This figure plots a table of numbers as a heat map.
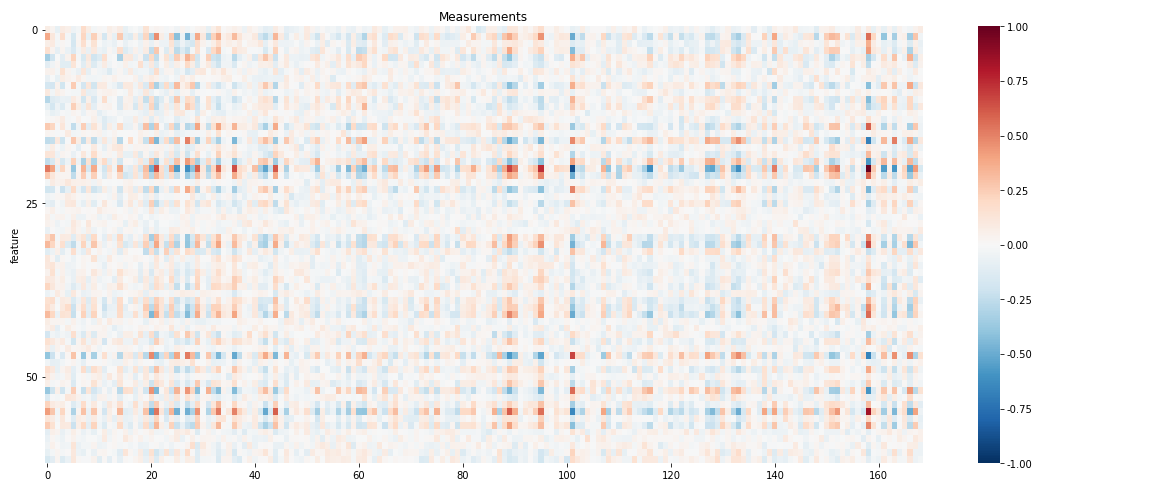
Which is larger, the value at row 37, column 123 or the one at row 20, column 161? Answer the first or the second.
the first
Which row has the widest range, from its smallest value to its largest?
20
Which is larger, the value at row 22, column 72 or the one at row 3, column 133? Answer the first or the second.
the first
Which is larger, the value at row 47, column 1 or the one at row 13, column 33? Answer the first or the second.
the second
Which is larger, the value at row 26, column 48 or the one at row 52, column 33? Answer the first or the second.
the first
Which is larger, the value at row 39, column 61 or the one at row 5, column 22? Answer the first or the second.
the second
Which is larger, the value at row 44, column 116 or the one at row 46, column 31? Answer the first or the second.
the first
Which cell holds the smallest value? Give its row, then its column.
20, 101
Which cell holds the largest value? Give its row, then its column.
20, 158
